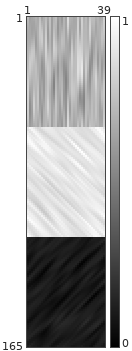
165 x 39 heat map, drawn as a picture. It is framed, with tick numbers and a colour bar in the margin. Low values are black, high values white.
It is made of 3 by 1 panels. Panel 1,1: high, streaked downward. Panel 2,1: very high, slanting down to the right, faint in contrast. Panel 3,1: very low, slanting up to the right, faint in contrast.
